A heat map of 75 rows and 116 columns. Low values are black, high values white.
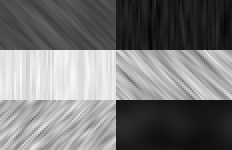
The table splits into 3 rows of 2 panels. Panel 1,1: low, slanting down to the right, faint in contrast. Panel 1,2: very low, streaked downward, faint in contrast. Panel 2,1: very high, streaked downward, faint in contrast. Panel 2,2: high, slanting down to the right. Panel 3,1: high, slanting up to the right. Panel 3,2: very low, smooth, faint in contrast.
